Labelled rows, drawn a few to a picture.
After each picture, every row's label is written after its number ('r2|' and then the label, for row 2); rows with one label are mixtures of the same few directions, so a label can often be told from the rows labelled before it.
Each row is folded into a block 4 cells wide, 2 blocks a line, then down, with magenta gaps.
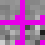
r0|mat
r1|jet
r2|mat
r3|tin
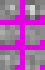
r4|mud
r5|mat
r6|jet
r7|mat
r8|mat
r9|mat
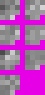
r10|jet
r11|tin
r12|tin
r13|tin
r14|tin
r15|jet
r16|jet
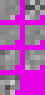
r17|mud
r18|jet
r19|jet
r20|mud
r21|tin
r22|mat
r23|mud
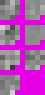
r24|tin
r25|tin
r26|tin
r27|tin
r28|mud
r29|jet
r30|jet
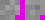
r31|tin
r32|mud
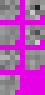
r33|jet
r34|mud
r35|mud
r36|mud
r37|jet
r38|mud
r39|tin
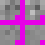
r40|tin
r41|mud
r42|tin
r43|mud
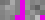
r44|tin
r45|mud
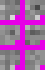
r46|mud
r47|mud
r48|mud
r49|mat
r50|mud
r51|jet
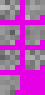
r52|jet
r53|mat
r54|mud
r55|jet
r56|jet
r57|jet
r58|jet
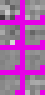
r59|mat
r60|mat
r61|mud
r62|mat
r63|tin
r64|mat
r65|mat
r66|mat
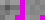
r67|mat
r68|tin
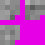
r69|jet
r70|mat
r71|mud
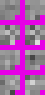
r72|mat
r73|mud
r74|jet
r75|jet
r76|mud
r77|mat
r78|mud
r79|mat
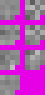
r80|mat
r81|jet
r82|jet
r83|jet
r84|jet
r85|tin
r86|mat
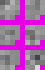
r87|tin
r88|tin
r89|mud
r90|mat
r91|mat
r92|mud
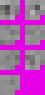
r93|mat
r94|mud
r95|mat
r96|jet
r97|tin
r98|mat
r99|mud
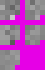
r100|mud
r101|jet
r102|jet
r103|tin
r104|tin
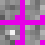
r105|mat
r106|tin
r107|mud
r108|tin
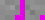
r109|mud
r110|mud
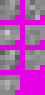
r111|tin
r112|jet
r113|mat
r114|mud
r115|tin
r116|jet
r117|mat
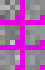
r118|jet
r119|mat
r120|mud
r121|mud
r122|tin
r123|mat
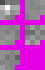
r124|mat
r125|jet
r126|tin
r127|jet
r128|tin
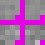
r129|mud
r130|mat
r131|tin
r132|mud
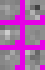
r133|mat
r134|mud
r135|mat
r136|mud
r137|tin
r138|tin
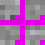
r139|mud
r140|mud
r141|mat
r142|mat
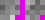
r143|jet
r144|tin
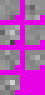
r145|jet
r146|mat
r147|mud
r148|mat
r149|jet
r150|mud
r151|mud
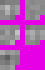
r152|mat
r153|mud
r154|tin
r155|mat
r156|mat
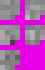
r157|jet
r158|mat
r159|jet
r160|mat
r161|tin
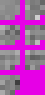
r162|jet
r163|mud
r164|tin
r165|mud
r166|mud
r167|mat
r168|tin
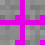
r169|mat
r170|mat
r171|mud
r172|jet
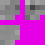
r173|tin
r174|mat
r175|tin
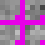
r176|mat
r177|tin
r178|tin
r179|tin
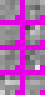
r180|tin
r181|mud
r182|jet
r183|tin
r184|tin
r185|jet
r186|mat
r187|mat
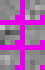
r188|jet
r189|mat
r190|mat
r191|mat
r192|mat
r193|mud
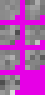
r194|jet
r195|tin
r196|tin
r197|mud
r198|mud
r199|tin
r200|jet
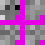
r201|tin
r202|tin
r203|jet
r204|jet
